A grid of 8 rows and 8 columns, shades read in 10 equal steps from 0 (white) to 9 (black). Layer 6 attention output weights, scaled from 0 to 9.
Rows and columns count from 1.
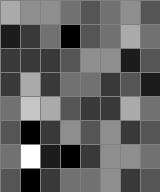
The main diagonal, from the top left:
3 7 7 5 7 4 4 6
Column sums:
47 41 48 49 46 40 42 47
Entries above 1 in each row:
8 8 8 8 8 8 7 8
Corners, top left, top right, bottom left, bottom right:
3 6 6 6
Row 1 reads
3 4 4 5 6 5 4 6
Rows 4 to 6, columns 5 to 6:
5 7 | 7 7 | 6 4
